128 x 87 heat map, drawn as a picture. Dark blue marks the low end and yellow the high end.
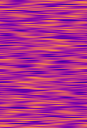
On average the colour sits 40% of the way up the scale. It looks the same turned upside down. The histogram is bell-shaped. No overall slope runs across the table.
